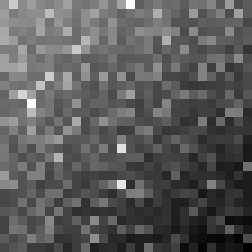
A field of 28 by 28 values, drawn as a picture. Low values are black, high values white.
The ninth with the lowest average is the bottom right. Values rise toward the top left. The grain is fine, like static.
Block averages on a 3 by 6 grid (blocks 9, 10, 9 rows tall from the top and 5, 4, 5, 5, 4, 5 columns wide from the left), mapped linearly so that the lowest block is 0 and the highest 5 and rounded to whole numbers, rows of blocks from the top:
554433
433221
322100
